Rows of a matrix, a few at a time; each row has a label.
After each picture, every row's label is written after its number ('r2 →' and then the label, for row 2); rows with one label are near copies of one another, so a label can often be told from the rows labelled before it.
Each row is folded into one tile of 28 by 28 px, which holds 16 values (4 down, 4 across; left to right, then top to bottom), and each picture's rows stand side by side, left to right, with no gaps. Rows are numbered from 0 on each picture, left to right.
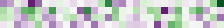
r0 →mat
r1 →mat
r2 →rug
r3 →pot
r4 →mat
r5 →rug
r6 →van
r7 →pot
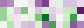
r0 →mat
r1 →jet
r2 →rug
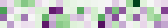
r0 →pot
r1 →rug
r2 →van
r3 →rug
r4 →pot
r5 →rug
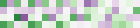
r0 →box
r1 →box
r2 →box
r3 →mat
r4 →van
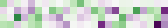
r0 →box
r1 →van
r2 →pot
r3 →rug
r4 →van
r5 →rug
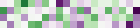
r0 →pot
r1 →box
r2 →mat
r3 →van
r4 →rug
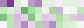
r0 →mat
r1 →mat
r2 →van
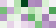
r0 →pot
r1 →mat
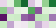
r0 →pot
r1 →pot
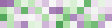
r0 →mat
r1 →rug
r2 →van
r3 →box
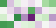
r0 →box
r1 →pot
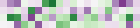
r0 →jet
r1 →pot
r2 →box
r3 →van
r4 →jet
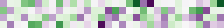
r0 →pot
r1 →box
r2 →box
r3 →rug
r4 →pot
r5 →mat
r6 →van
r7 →pot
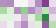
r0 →mat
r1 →jet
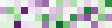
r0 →rug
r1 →jet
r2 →box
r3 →pot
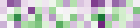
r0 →jet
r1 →van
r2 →box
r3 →jet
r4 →mat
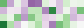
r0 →box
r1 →mat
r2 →van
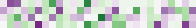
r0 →jet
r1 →pot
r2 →van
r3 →box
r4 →van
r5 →rug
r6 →rug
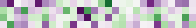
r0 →mat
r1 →jet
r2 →rug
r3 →pot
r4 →van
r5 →jet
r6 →jet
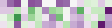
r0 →jet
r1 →mat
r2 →mat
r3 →rug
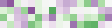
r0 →mat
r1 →van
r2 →jet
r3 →box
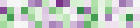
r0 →van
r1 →mat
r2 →mat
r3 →van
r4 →jet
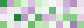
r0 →box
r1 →van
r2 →jet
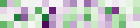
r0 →box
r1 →rug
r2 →jet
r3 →mat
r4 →van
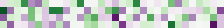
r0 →pot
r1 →mat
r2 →pot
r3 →van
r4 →pot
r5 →van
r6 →box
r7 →rug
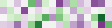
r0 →rug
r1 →box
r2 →mat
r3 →jet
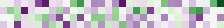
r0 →rug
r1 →jet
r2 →pot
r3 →jet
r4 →mat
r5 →pot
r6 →mat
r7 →pot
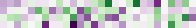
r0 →jet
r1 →rug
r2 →rug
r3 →pot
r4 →pot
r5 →jet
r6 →box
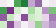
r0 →pot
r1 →mat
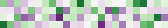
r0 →box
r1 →pot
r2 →pot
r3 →rug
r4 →pot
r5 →box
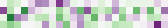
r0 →van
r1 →jet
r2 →mat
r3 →van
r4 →van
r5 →rug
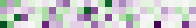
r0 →box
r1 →rug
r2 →mat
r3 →pot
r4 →jet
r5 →rug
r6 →rug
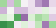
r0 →box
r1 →jet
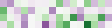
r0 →mat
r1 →rug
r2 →box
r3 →box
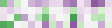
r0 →box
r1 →jet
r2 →jet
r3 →jet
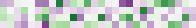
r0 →mat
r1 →jet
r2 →box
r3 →box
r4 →jet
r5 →pot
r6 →box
